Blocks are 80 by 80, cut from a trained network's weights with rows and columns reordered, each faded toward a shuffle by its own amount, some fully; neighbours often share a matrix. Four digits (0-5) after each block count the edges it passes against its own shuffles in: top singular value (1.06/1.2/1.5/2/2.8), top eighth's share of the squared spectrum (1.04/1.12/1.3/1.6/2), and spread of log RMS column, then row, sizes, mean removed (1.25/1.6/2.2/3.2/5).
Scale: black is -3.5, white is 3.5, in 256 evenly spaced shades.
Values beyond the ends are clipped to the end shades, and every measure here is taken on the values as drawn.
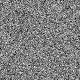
0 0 0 0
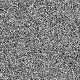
0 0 0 0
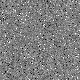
0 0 0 0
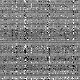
4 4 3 3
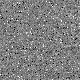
0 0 0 0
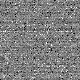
3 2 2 1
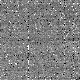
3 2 2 0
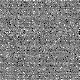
3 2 2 1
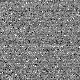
2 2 1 1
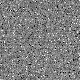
0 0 0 0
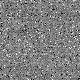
1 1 0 0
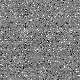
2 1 0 0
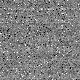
2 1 1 0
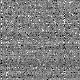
3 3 2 0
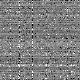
4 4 3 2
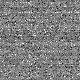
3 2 1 1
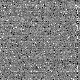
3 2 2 0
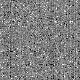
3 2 0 2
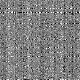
4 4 1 3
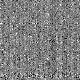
3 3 0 2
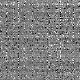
3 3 3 1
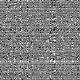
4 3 3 2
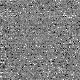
2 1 1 0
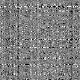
3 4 1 3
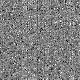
2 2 0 1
